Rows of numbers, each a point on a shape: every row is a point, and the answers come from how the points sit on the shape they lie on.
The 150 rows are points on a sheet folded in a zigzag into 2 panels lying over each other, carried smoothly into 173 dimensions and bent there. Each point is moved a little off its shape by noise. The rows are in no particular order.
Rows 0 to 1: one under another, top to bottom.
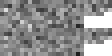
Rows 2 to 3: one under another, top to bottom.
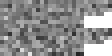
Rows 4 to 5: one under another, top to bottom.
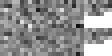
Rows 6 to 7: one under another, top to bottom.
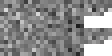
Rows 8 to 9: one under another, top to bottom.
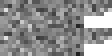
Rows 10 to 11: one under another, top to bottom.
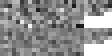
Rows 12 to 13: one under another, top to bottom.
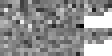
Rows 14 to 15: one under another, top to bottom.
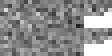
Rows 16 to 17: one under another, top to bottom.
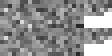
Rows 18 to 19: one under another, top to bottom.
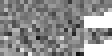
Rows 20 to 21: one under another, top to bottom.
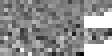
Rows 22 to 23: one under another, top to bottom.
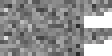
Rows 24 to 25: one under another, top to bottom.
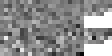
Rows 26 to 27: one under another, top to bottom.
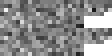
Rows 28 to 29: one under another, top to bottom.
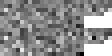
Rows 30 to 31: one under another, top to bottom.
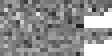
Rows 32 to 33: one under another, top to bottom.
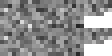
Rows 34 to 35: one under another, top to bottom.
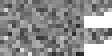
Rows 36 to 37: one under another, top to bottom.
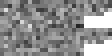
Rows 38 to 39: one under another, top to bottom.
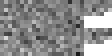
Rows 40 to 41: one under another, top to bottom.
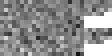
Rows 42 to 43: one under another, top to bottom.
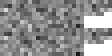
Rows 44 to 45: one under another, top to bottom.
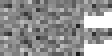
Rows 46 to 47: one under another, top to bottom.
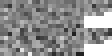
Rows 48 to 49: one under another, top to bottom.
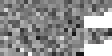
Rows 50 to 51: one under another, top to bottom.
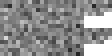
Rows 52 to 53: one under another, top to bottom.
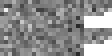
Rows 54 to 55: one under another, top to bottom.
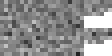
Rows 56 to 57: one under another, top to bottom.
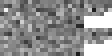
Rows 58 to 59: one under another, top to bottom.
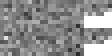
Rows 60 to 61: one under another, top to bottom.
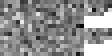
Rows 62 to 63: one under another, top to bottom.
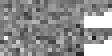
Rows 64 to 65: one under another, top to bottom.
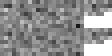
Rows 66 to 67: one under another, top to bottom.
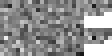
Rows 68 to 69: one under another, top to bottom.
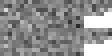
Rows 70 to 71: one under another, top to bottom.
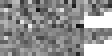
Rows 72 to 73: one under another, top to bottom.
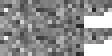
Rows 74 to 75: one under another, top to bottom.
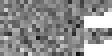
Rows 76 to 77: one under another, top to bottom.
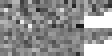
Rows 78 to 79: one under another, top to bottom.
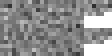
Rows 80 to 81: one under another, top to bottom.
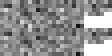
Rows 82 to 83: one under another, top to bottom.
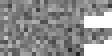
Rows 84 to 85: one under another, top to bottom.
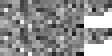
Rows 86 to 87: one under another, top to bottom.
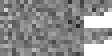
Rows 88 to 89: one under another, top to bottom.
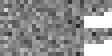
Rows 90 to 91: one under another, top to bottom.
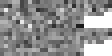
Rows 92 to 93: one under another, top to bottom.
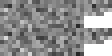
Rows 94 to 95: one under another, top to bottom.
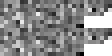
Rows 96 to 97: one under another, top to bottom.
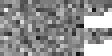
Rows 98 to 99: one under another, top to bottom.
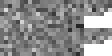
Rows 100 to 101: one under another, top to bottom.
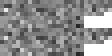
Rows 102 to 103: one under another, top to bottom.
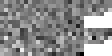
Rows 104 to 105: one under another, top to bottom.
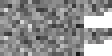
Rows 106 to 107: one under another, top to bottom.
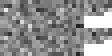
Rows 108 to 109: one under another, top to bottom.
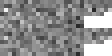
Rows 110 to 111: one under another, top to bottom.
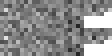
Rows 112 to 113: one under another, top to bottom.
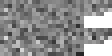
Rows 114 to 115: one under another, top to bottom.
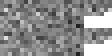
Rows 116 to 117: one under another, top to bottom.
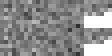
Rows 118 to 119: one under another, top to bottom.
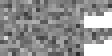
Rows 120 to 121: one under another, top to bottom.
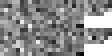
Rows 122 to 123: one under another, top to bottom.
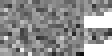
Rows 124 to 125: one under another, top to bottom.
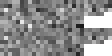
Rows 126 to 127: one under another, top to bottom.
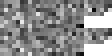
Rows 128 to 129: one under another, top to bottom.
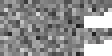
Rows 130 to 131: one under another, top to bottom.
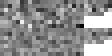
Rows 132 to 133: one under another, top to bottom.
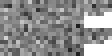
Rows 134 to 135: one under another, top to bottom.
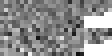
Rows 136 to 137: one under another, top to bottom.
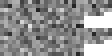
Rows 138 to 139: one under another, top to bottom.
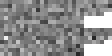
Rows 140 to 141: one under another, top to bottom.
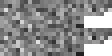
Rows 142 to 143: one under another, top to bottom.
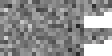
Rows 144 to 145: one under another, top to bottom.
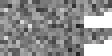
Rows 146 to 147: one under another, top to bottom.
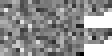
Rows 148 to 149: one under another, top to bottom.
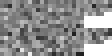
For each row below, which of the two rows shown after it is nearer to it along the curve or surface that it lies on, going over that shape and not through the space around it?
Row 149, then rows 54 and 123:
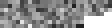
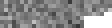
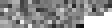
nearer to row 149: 123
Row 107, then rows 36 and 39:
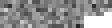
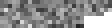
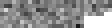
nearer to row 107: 36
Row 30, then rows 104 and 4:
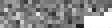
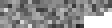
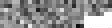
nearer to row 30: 104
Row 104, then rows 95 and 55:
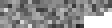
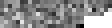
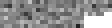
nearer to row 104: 95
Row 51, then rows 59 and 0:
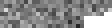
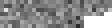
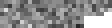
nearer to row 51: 0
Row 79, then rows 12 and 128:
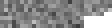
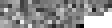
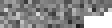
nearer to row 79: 128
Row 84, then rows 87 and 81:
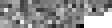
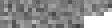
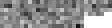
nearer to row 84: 81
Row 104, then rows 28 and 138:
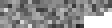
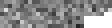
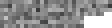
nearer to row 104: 28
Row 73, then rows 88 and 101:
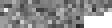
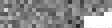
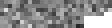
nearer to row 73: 88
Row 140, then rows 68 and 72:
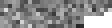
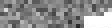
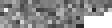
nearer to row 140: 68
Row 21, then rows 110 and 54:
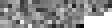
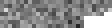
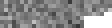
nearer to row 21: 110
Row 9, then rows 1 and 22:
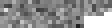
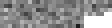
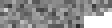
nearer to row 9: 1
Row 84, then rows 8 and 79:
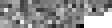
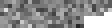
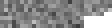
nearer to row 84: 8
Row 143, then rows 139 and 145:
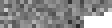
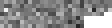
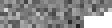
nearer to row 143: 139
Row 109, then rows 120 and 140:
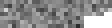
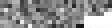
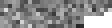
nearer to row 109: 140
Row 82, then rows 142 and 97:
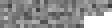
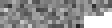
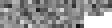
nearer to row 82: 142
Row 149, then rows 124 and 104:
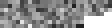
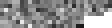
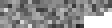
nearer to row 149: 104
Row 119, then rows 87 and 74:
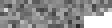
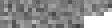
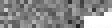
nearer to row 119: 87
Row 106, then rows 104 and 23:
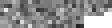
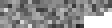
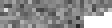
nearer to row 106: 23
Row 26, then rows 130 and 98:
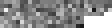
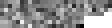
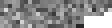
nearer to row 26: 130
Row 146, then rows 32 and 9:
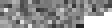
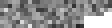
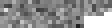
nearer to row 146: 9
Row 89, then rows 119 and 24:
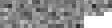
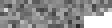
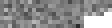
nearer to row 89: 119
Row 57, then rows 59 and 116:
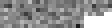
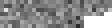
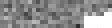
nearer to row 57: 116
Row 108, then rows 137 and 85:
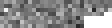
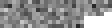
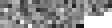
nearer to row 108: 85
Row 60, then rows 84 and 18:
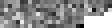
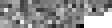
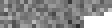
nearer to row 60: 84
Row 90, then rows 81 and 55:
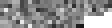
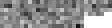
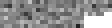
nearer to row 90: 81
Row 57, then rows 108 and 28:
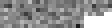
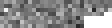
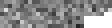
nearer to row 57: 108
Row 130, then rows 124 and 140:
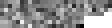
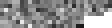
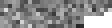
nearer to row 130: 124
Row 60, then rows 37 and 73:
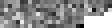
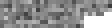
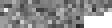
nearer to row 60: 73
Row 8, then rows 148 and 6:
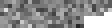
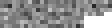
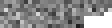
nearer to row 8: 6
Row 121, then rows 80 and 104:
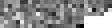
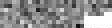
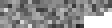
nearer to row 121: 104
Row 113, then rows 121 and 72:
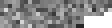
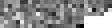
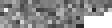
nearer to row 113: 121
